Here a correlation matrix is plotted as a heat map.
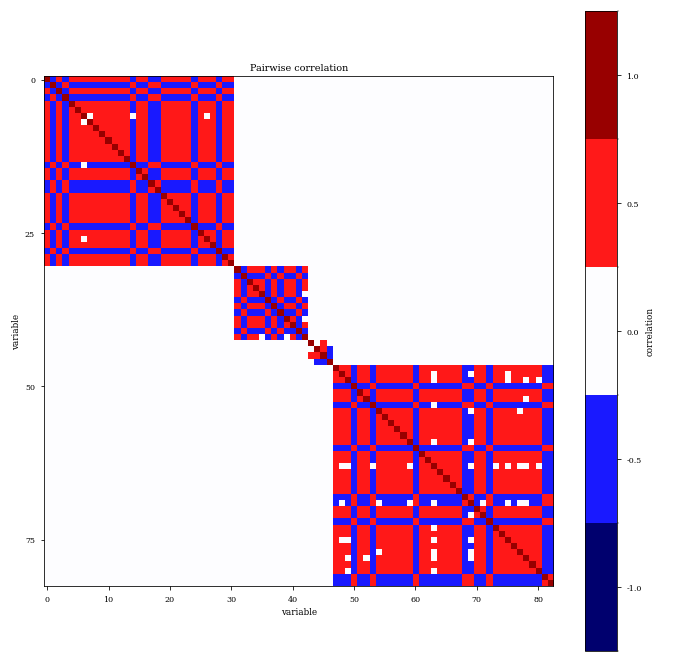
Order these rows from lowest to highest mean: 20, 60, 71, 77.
60, 20, 77, 71
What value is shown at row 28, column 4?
-0.5
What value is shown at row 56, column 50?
-0.5
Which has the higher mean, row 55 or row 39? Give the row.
55
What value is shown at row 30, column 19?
0.5
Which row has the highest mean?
71
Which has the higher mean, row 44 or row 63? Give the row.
63
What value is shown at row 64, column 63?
0.5
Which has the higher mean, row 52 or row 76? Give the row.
76
